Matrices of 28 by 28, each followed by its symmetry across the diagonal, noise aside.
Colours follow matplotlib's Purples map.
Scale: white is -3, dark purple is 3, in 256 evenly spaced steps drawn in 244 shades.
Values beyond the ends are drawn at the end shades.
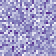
symmetric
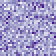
neither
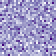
antisymmetric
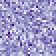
antisymmetric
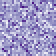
antisymmetric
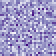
antisymmetric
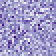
antisymmetric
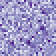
symmetric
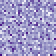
antisymmetric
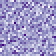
neither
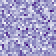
neither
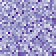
symmetric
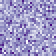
neither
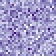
symmetric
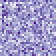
antisymmetric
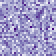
neither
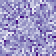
symmetric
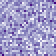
symmetric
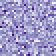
neither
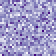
neither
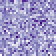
neither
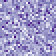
antisymmetric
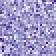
antisymmetric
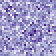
symmetric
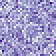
symmetric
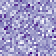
symmetric
